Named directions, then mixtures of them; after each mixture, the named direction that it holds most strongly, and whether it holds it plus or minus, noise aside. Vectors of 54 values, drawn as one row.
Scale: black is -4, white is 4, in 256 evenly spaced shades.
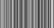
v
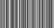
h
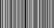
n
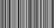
h, minus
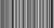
v, minus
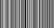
n, plus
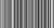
v, plus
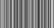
v, plus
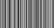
h, minus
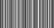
n, plus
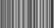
v, minus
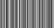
h, plus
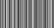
h, minus
